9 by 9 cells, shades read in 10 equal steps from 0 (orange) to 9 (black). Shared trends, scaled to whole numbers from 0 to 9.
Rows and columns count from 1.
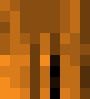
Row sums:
31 31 32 29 29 25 30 28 24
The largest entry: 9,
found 2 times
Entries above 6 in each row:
0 0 0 0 0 1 1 1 1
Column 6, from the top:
4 4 4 5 5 8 9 8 9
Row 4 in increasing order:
2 2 2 3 3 3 4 5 5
